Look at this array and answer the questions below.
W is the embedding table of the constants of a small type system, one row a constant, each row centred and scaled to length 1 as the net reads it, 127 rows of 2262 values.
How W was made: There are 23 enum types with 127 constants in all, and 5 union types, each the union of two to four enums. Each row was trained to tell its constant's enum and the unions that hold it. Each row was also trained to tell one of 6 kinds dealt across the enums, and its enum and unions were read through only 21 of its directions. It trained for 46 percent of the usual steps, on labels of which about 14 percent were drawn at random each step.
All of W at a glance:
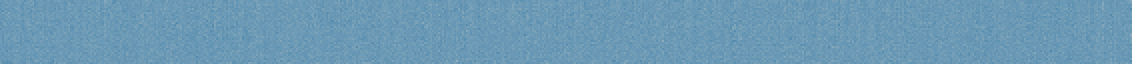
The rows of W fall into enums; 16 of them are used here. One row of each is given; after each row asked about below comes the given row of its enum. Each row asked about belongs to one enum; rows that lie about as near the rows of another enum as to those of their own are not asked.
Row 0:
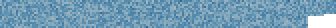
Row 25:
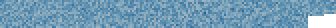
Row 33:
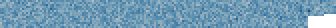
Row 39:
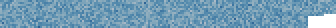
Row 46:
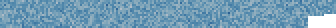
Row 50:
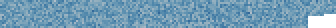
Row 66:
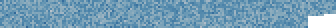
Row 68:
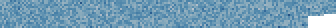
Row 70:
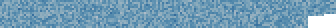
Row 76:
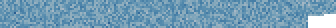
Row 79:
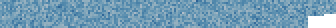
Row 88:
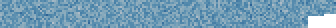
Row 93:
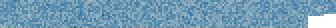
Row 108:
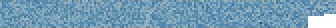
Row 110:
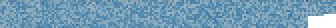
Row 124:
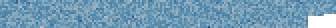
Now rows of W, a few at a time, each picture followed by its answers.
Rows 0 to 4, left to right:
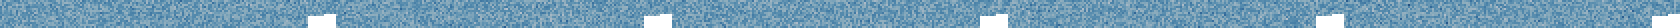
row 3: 70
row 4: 88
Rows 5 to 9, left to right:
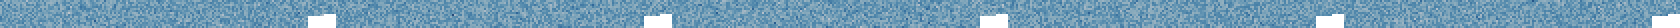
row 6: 0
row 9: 88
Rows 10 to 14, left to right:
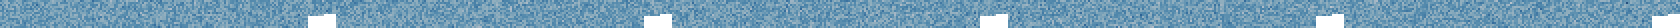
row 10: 110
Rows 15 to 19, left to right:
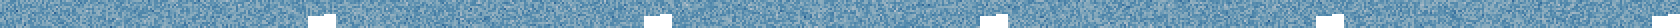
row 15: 79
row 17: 0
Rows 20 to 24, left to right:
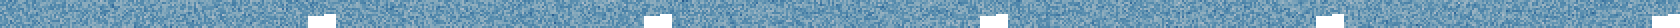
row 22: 79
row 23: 79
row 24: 110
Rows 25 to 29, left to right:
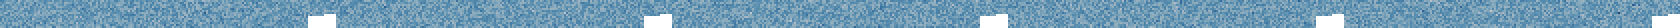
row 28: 39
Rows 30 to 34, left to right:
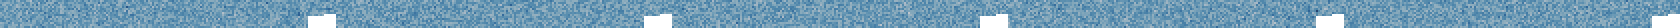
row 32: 108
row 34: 0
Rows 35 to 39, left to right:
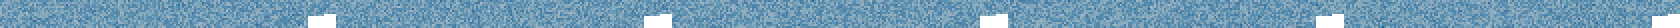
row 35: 70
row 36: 25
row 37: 66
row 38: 108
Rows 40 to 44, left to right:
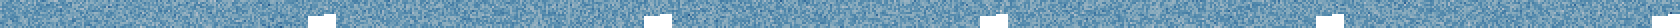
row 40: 93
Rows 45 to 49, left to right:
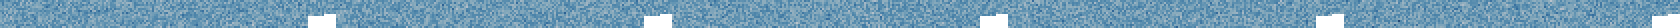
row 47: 70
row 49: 25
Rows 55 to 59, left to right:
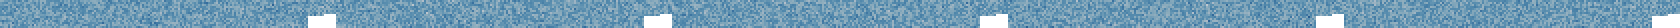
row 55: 76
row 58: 108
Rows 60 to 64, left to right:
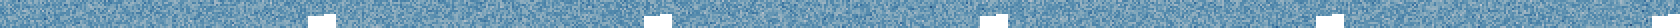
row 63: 93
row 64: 124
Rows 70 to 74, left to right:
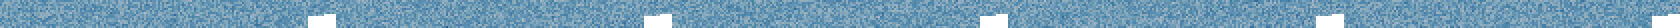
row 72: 39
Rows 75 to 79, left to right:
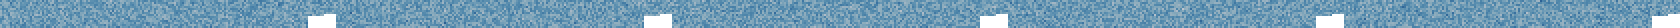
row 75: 110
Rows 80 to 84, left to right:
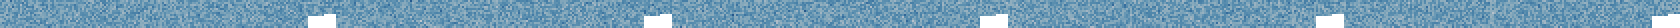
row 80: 70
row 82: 39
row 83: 110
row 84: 108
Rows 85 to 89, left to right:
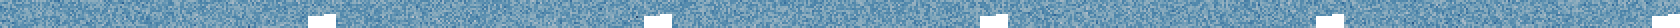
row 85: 76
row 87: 66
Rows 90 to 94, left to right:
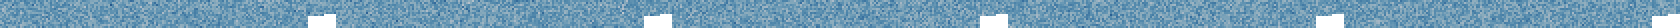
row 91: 39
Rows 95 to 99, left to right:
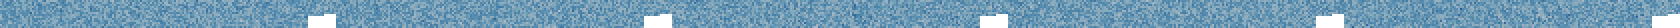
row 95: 93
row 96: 68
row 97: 33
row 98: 0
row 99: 50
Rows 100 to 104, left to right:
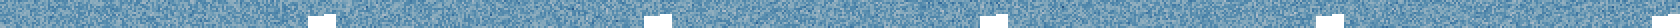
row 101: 50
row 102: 108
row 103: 66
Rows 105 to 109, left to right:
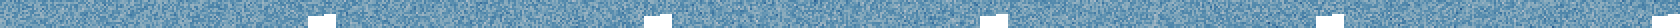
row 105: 70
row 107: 79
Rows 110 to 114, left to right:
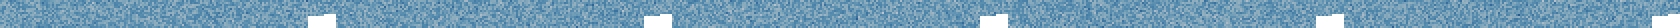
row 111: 33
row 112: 88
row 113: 93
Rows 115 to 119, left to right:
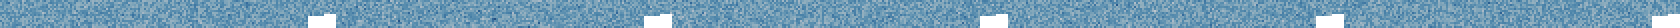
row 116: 68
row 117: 39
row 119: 66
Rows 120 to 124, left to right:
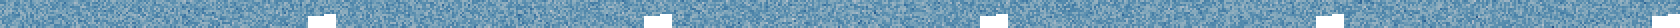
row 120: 33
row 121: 33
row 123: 0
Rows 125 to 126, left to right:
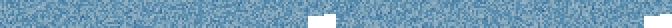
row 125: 66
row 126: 76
